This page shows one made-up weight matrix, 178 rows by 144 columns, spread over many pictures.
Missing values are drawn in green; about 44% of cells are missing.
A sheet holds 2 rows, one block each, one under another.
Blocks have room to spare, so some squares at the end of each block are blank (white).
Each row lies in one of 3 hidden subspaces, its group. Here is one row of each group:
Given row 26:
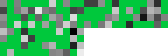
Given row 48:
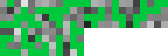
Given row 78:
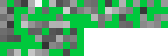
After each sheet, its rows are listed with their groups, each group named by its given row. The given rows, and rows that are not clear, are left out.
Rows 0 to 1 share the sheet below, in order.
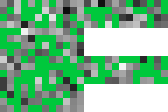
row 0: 78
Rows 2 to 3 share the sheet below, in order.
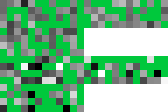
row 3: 78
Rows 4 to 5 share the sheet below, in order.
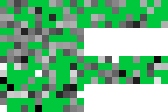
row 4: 78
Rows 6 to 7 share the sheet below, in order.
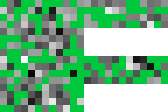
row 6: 78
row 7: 48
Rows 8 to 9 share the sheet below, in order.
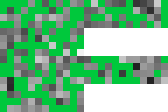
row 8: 48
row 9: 78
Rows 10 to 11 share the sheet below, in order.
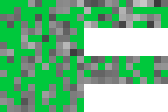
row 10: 48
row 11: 26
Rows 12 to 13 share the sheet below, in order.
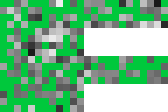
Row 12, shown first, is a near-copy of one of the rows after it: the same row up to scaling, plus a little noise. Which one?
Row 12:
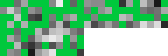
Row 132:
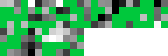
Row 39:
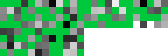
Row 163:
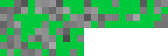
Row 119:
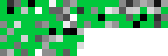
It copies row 132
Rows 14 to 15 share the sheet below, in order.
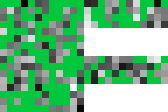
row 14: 48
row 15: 26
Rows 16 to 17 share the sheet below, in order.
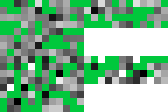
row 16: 78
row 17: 78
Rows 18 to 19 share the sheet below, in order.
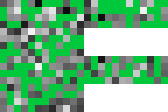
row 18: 78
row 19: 78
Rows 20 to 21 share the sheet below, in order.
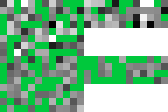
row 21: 26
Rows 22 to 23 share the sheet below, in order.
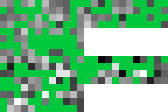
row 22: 78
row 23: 78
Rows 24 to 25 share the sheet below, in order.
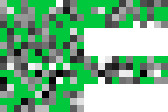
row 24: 26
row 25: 78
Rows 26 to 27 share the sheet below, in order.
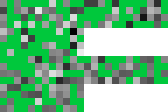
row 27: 78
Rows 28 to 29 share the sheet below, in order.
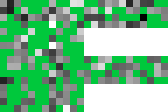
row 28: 26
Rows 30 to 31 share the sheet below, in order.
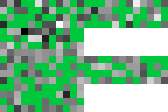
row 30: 78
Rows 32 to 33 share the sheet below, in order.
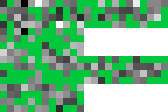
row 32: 78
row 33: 78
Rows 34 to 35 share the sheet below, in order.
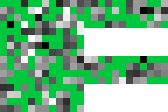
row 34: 78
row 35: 48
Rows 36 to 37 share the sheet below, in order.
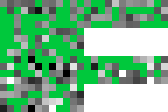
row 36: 78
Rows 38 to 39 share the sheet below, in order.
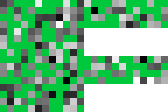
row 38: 78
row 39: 26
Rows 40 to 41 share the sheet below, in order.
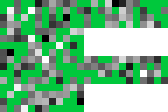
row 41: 48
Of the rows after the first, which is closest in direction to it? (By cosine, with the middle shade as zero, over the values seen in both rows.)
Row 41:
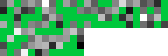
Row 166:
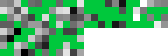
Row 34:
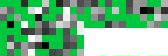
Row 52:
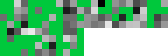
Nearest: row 52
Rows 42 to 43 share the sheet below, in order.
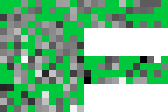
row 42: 48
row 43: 48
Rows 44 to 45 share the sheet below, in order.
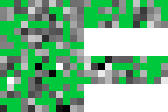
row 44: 78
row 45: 78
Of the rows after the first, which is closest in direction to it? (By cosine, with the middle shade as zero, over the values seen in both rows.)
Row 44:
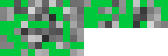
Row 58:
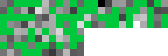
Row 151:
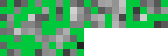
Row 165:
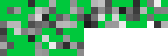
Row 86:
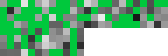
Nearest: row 151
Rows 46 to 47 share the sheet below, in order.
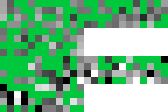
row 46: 48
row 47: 26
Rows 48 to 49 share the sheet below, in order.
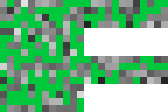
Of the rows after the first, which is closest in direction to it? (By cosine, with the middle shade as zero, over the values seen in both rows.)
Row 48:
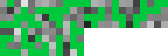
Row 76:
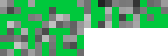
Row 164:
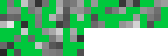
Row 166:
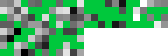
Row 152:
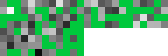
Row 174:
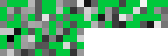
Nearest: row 76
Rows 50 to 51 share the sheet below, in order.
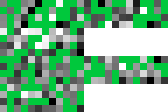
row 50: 78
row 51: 48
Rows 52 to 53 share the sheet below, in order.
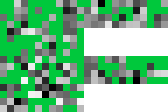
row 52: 78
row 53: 78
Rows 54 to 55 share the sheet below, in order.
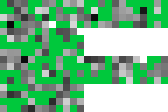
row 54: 26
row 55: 48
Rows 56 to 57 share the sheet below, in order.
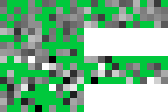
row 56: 48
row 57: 26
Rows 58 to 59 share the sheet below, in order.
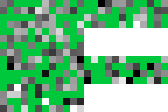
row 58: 78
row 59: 48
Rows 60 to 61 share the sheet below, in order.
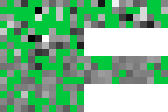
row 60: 78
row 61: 78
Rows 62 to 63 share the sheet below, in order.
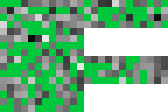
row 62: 78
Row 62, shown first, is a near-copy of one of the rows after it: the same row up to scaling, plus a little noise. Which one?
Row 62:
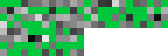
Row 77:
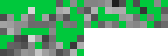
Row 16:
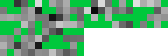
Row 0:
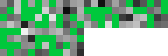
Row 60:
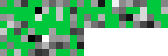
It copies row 60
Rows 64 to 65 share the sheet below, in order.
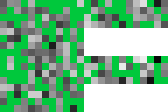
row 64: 48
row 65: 48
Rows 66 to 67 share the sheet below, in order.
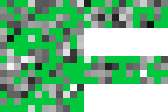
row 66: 48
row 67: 26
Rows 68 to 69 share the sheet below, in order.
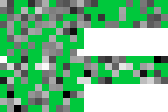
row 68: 26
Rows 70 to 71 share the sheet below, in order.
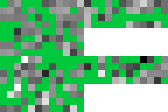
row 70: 48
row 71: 48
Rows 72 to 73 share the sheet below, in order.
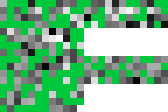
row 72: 26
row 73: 26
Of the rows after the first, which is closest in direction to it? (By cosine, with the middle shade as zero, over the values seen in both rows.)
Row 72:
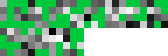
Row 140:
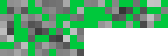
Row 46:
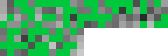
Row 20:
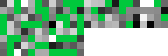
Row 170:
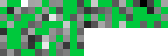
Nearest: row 20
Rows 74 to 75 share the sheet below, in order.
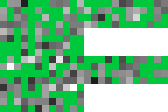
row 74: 48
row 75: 26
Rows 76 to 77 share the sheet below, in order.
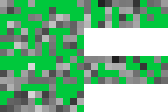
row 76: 78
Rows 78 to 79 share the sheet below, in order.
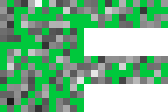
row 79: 26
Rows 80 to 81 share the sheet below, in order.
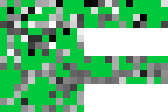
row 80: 26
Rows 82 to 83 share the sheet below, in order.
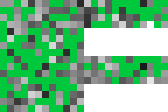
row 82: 48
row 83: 78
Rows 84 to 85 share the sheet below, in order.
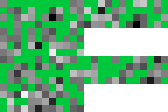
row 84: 78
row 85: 48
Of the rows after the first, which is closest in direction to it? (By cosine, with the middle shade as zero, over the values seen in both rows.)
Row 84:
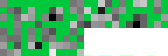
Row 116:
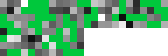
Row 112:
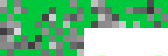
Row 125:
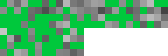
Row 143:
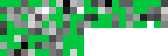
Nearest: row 125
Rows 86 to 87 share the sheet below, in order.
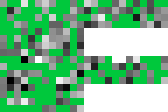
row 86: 48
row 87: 78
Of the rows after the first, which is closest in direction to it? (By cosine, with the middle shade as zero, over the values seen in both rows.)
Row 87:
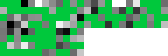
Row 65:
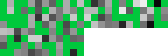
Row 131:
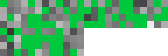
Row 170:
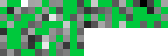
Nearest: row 131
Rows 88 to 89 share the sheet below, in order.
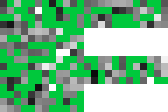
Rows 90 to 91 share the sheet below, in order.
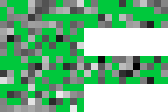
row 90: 48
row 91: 78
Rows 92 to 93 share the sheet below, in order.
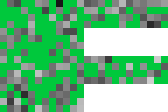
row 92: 26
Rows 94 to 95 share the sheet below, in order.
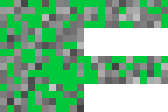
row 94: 48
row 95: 26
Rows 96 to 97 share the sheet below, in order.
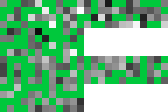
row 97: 48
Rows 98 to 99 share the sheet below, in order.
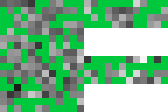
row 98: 78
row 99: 48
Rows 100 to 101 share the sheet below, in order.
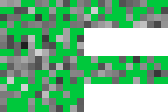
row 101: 78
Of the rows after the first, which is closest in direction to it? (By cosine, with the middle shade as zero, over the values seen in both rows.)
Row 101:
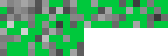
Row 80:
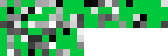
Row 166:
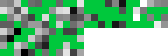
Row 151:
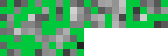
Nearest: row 151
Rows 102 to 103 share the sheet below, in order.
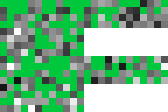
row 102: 48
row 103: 26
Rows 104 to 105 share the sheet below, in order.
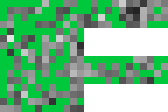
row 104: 48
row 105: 48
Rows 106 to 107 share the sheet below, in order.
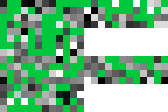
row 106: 78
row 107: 78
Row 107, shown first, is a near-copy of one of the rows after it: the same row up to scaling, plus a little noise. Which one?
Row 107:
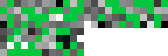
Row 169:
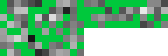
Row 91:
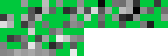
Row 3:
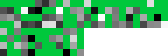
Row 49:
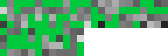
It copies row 49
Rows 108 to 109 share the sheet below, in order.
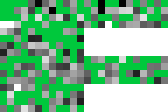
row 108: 78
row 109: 48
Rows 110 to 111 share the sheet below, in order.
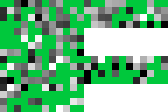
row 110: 48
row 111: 78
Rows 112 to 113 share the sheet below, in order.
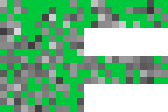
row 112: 48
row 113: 48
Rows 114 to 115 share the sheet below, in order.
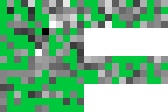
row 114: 26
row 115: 48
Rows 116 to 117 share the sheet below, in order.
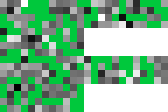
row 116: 48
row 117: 48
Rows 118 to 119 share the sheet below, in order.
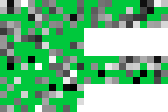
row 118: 48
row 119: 26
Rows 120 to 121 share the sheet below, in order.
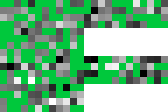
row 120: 78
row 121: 26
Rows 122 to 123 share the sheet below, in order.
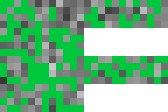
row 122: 78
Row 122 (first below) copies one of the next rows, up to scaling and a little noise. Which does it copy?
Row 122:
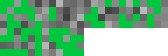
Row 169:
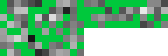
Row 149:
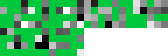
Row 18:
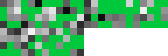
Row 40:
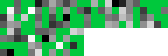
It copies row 18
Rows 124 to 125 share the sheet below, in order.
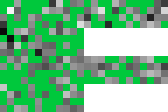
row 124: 26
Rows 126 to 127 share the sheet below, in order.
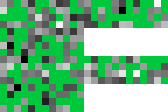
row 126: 48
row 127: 48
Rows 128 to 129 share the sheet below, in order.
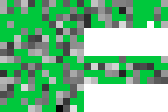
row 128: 48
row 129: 78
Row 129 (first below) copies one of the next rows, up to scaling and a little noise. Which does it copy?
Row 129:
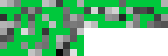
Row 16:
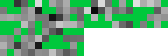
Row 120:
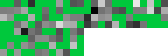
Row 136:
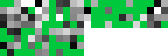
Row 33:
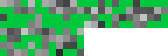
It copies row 33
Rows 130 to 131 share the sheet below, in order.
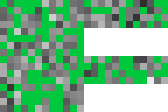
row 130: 48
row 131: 48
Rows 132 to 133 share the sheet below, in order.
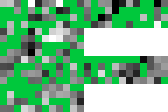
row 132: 26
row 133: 48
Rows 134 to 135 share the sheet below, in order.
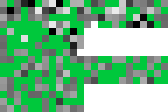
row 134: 26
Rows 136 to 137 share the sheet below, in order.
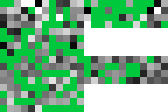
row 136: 78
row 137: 26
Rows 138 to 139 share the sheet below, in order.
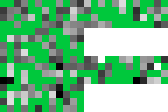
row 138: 48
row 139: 78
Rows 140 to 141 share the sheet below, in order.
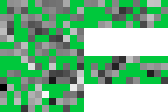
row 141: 26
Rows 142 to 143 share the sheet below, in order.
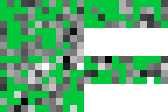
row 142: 26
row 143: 26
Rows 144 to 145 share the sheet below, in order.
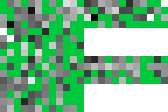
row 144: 26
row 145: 26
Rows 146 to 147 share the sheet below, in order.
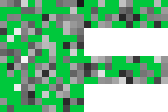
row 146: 48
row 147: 48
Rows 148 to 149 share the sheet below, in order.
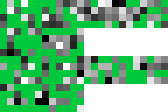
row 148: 78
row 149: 78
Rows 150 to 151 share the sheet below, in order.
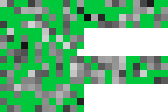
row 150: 26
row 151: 48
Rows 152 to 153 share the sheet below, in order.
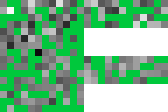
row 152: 26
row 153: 48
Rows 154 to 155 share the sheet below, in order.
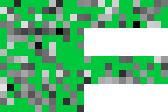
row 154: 78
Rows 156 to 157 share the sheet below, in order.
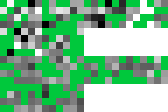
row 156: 48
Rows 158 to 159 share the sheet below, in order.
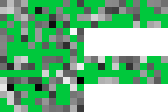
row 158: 26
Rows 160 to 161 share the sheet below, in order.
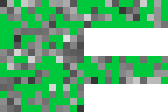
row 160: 26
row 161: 26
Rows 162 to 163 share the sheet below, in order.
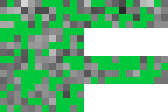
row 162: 26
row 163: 26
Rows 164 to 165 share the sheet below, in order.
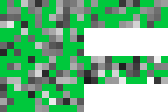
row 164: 78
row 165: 48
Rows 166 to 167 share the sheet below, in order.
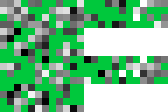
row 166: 48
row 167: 48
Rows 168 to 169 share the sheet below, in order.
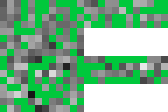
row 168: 48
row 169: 78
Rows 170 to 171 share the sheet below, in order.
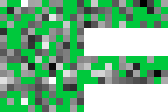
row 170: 48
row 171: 78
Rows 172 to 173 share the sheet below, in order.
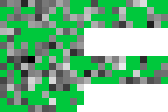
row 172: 48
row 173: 26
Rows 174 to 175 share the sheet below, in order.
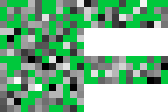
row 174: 48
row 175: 26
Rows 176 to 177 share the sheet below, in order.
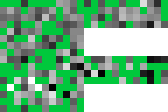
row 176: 48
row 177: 26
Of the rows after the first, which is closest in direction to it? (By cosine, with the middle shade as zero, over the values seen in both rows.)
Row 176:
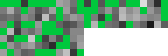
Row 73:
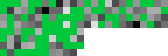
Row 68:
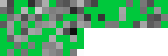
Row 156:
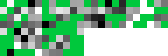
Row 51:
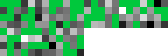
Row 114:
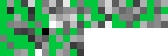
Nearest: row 51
